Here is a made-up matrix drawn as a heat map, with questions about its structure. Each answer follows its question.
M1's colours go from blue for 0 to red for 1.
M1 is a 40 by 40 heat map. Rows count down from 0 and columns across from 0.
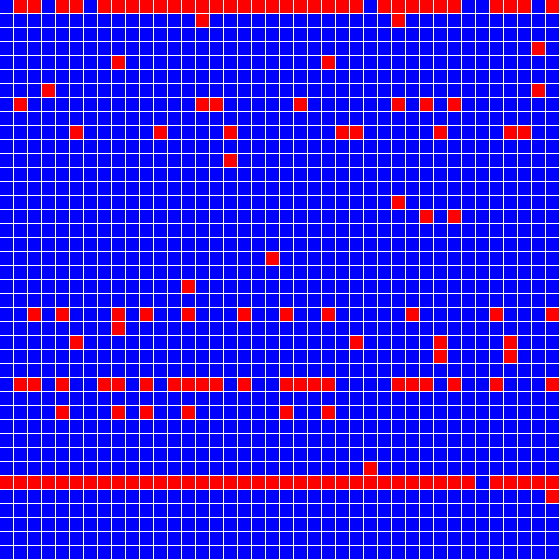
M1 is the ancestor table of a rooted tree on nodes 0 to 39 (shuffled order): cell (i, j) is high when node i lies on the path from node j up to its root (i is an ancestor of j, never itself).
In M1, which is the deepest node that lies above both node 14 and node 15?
7
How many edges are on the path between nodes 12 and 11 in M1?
4
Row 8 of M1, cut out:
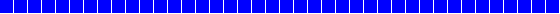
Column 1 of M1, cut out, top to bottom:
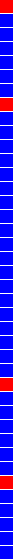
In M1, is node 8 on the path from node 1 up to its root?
no
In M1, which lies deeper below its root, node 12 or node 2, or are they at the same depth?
node 2
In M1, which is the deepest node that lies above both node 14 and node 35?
27
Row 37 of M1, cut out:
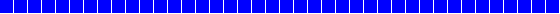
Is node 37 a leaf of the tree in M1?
yes
